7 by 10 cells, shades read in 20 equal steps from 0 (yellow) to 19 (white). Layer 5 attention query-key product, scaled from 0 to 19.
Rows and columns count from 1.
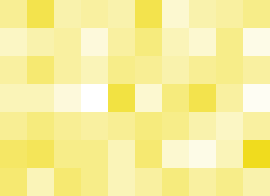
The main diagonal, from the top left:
10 12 11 19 10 7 8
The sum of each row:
100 126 103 120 103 94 100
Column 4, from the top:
11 16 13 19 11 9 9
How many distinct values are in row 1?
6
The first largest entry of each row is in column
7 10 4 4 9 8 2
